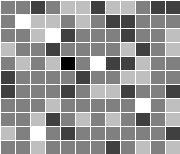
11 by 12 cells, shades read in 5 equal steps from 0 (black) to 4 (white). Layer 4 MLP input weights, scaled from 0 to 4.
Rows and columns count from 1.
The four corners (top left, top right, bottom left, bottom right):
2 1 2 3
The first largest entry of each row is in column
5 2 4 1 7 9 7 10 3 3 3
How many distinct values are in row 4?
3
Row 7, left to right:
1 2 2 2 1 2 3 3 1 2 2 1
